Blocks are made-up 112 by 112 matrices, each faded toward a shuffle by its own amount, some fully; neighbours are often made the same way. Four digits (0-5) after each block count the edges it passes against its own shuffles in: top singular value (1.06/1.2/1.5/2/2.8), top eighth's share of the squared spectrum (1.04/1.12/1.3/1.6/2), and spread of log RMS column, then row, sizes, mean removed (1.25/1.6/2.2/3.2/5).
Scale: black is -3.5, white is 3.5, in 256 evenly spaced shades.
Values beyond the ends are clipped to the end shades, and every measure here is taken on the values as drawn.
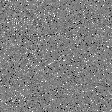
2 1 0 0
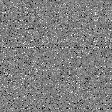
3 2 1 2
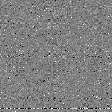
4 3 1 2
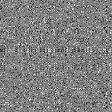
4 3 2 2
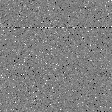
3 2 0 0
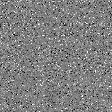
3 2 0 1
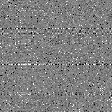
4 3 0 2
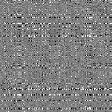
5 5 3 4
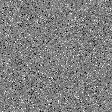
2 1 0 0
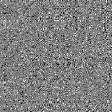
4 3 2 2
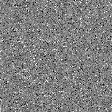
3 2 1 1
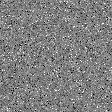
1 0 0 0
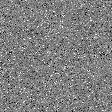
0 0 0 0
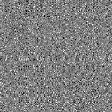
4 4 2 2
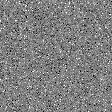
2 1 0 0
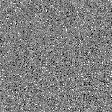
3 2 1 1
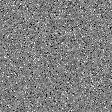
0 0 0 0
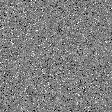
2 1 0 0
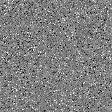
1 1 0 0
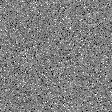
1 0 0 0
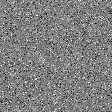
2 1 0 0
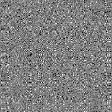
4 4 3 2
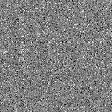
3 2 1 1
